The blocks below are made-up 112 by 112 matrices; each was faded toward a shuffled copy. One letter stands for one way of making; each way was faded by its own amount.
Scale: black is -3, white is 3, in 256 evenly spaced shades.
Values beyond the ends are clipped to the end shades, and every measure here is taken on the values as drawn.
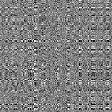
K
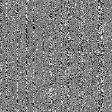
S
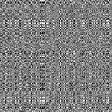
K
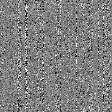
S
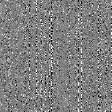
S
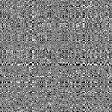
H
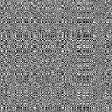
K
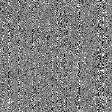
S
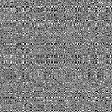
H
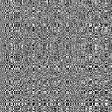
K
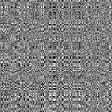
K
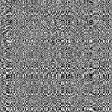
K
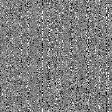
S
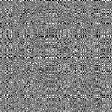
H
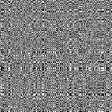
K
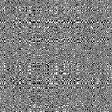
H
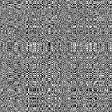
K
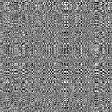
K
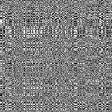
K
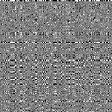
H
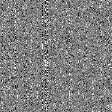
S
